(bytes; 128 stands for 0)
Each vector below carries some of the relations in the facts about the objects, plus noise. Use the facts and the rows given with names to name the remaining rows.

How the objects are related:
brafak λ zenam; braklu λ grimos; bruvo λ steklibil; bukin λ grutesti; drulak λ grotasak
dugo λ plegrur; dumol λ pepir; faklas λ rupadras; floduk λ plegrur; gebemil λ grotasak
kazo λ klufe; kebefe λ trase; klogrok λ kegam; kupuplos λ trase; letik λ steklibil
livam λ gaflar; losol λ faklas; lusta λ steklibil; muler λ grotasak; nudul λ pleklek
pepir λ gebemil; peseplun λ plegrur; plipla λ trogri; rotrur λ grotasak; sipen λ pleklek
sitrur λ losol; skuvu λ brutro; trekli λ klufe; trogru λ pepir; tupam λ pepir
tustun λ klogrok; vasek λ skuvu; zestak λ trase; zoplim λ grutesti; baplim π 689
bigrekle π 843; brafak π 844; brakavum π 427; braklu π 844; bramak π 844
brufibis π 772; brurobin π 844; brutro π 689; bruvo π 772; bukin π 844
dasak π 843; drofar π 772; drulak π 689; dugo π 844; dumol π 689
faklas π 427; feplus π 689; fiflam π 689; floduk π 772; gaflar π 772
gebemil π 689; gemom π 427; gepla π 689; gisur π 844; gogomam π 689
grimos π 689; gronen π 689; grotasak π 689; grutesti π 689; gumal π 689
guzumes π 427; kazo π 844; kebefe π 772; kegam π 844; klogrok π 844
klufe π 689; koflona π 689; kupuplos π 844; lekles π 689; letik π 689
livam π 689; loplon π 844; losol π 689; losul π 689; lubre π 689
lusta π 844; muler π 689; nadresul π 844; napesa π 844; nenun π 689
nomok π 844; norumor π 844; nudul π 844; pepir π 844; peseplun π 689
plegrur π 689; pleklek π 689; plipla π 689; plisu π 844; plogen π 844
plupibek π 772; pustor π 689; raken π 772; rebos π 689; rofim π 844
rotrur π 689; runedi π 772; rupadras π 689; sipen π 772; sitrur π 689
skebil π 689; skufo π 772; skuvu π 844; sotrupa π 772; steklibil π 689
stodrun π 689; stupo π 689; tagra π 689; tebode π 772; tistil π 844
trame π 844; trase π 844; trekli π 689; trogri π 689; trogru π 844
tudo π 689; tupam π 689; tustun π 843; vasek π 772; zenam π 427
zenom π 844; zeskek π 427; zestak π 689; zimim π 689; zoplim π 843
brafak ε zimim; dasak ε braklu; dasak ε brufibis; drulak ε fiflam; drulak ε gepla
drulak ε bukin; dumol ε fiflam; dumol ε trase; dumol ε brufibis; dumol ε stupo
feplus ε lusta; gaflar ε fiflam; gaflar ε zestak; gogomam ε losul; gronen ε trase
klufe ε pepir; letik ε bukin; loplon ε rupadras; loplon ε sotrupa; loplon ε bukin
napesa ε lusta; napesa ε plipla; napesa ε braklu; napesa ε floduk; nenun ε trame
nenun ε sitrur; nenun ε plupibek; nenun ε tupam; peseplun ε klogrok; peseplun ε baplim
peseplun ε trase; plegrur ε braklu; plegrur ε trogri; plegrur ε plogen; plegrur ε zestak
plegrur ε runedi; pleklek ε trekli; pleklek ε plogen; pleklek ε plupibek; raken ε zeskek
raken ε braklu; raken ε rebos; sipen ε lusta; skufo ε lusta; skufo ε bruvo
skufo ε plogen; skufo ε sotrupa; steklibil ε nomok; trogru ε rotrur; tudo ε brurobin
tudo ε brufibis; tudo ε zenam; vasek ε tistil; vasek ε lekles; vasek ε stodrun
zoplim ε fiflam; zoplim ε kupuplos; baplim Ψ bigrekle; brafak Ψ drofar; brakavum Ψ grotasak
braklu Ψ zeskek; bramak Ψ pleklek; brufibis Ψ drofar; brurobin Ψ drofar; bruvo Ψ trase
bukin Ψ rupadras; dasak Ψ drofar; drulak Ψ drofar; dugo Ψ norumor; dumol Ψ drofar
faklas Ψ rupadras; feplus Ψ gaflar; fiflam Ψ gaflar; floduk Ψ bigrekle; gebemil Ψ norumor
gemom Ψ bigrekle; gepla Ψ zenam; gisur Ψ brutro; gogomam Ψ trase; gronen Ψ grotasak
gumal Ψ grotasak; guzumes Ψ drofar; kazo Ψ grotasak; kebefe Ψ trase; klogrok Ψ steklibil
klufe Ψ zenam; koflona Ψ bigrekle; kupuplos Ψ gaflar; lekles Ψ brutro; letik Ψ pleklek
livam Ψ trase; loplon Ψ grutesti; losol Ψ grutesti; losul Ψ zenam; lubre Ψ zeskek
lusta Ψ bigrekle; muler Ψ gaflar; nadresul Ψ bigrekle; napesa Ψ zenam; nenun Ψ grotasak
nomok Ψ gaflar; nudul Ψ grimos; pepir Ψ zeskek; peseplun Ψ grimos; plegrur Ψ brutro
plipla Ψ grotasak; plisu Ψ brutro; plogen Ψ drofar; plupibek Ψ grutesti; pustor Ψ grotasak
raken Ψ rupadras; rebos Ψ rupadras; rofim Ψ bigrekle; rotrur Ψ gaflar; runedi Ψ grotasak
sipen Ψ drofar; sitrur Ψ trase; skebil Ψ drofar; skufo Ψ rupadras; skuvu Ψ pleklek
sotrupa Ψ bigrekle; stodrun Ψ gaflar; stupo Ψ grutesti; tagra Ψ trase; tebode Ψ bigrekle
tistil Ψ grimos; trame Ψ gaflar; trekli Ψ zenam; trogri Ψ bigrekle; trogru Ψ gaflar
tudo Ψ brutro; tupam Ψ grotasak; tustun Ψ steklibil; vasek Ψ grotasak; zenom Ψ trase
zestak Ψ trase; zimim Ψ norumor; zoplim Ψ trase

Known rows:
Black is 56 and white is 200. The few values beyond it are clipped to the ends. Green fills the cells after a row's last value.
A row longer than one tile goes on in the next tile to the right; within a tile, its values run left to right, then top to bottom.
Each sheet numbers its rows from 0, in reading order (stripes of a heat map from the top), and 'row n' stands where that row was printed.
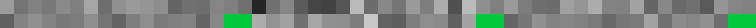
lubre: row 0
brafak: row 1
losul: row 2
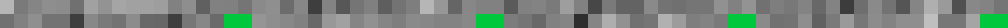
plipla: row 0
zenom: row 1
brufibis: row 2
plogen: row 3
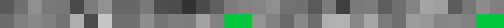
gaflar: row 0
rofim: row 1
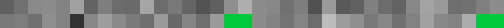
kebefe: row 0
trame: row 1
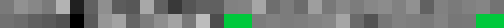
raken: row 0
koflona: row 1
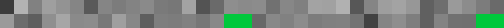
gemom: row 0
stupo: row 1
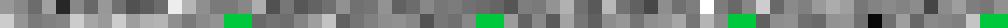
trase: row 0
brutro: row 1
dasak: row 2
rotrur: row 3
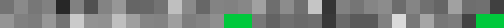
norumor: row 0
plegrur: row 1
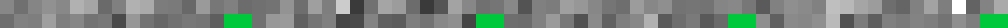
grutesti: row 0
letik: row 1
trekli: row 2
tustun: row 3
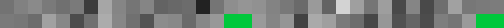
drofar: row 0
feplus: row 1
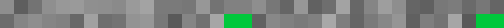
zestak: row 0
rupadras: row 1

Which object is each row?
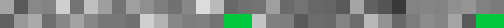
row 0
dumol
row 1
napesa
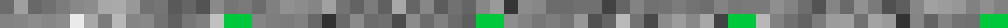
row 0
grimos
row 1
bruvo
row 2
loplon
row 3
lusta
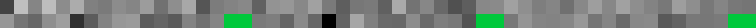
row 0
brakavum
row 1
runedi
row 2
grotasak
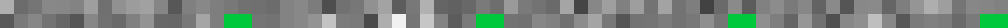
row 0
rebos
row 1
pleklek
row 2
trogri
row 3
kazo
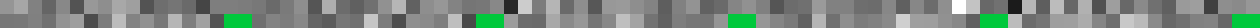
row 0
steklibil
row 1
bukin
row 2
zeskek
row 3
tudo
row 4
zenam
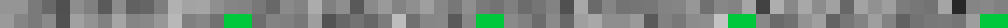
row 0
klogrok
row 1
nenun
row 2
kupuplos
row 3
guzumes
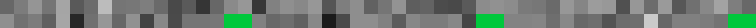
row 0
sipen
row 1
skufo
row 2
klufe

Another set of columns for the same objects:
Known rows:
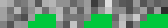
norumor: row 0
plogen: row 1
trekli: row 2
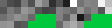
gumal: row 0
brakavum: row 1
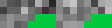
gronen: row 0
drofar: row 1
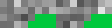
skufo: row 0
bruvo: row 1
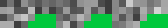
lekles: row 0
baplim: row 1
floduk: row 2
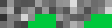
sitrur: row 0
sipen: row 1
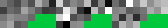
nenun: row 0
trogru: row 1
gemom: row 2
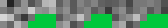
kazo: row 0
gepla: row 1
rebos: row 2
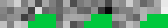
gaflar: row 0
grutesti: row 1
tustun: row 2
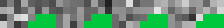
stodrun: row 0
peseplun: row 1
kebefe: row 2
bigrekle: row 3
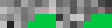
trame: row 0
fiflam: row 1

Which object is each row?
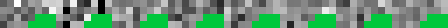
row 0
faklas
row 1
brafak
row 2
bukin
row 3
trogri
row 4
braklu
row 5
kupuplos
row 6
vasek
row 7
plupibek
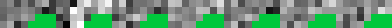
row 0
grotasak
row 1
nomok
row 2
rupadras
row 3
kegam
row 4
brutro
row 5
trase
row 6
lusta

